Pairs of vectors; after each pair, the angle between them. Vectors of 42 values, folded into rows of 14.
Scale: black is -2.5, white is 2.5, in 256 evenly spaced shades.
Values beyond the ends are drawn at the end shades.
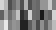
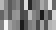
nearly parallel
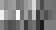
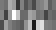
orthogonal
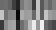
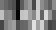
nearly parallel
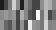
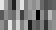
nearly opposite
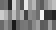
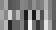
orthogonal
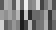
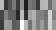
nearly opposite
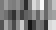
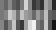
nearly opposite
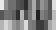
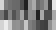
nearly parallel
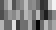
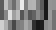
partly aligned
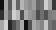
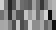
orthogonal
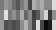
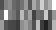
nearly parallel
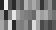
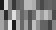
nearly parallel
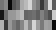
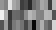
nearly opposite
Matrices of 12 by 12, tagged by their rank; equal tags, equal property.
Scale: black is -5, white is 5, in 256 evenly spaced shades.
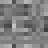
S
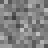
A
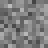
A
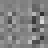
S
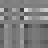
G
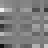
G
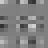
G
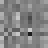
S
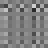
G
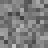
A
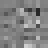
S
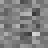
S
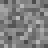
A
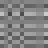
G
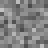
A
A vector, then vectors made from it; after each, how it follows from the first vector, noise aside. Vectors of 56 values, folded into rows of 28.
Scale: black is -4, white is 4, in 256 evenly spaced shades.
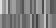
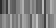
negated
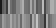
negated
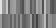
copied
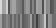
copied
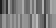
negated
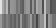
copied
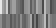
copied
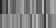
negated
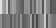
copied
